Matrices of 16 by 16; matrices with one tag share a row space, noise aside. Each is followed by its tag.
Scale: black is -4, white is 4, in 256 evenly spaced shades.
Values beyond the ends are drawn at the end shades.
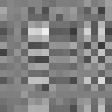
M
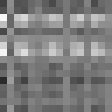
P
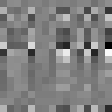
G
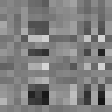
M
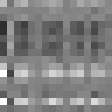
P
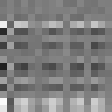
P
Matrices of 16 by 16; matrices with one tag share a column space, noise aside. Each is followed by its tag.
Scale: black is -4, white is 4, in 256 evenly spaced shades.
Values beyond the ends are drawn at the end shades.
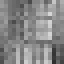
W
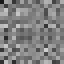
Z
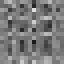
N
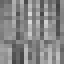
W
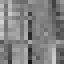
W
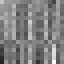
W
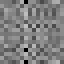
Z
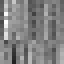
W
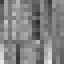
W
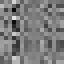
N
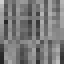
W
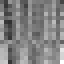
W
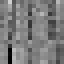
W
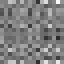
Z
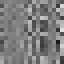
N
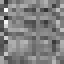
N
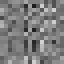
N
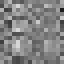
N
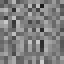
N
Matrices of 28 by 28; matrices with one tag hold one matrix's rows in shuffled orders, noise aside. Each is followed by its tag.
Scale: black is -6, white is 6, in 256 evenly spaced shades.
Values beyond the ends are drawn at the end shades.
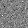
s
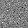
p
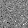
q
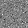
s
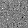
p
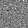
q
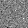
q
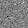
q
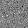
p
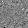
s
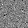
s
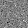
q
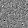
s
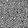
p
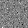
p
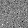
p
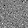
s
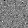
s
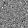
s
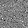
s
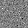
p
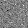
q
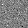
p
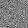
q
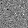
q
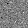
q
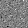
q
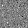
p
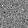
s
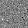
p
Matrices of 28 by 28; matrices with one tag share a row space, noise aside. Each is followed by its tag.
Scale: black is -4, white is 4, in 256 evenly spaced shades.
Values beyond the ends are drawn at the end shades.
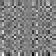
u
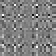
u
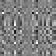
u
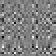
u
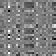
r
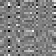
r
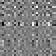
u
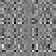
u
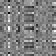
r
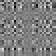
u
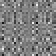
u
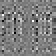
u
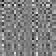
u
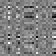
r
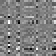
r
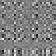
u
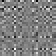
u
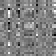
r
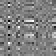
r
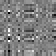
r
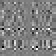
u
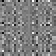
u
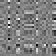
r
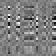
r
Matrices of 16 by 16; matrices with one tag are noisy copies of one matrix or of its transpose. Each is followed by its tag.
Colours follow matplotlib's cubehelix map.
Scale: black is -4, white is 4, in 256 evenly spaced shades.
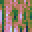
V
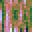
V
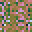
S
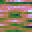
V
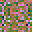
S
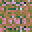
S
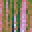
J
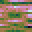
V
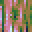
V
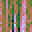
J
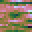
V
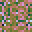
S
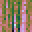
J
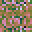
S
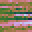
J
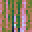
J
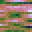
V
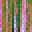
J
